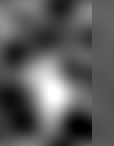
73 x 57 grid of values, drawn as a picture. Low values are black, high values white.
Calmest part: middle right. Seam: vertical, 80% of the way across, the right part calmer. Ninth with the highest average: centre. Lone odd cells: none. Histogram: skewed, a long tail of high values. Odd rows or columns: none.
